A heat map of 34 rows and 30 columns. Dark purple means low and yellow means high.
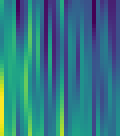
Values rise toward the bottom left. The middle right is the smoothest part. The ninth with the lowest average is the top right. Streaks run downward. Overall the values sit about 40% of the way up the scale.
